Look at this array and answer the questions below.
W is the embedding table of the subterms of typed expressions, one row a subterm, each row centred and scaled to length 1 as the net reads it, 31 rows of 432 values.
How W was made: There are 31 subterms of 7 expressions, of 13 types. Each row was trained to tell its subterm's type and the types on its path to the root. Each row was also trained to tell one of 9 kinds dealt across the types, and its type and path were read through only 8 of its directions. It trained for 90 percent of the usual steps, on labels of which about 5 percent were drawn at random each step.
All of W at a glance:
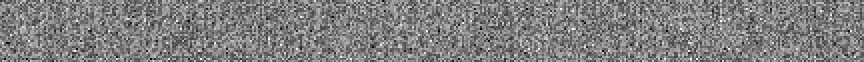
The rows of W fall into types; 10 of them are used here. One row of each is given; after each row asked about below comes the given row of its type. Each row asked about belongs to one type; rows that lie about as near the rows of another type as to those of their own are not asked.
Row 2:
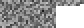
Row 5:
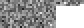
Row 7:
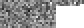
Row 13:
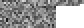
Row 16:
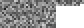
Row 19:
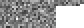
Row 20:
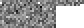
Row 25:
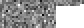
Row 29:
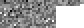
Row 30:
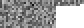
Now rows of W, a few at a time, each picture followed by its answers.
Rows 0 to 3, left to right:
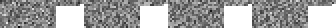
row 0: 13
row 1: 5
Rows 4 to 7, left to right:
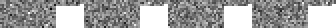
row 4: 5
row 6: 13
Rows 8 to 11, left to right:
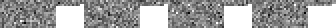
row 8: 19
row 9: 30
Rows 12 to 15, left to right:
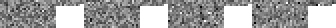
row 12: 2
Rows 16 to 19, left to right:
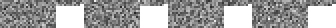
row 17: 5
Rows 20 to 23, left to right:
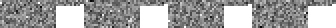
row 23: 30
